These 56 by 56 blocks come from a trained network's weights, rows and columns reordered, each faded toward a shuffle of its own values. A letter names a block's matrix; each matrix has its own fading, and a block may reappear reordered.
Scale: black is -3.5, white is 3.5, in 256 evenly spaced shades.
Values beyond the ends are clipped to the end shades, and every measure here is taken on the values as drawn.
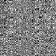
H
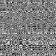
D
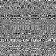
D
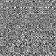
D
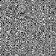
H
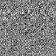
H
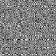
D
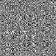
H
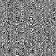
H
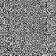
H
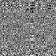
D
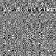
D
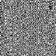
H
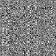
H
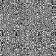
H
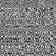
D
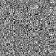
H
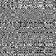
D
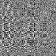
H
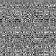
D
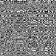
D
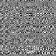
D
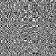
H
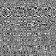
D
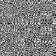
D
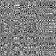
D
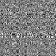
D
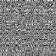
D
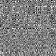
D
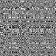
D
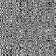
H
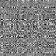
D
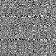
D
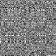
D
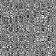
H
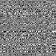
D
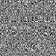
D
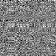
D
